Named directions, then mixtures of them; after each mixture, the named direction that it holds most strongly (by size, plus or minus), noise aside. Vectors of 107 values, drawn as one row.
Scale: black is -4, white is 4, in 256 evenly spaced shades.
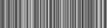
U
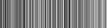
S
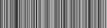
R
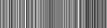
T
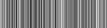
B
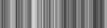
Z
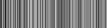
B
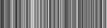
U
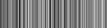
S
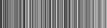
S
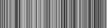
R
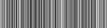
B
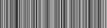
R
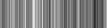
Z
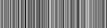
T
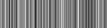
B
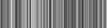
Z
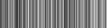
S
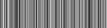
R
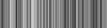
Z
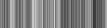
Z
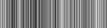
B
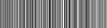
S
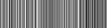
T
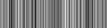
T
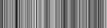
R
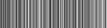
S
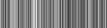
R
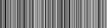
S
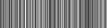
T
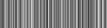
U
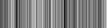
Z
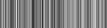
Z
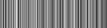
R
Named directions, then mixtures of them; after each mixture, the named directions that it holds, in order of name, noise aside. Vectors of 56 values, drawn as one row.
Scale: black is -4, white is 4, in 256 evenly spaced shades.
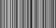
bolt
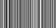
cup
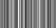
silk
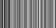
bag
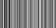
bag, cup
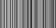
bolt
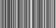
bolt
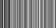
bag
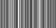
bolt, silk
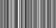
silk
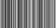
bolt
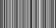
bag, bolt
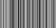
bag, silk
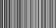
bag, cup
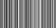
cup, silk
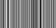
cup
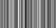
silk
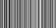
bag, cup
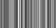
silk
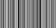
cup, silk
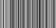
bag, silk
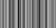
silk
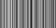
bolt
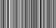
cup, silk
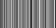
bag, bolt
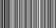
bag, silk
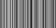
bolt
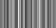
silk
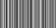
bolt, cup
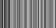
bag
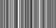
bolt, silk
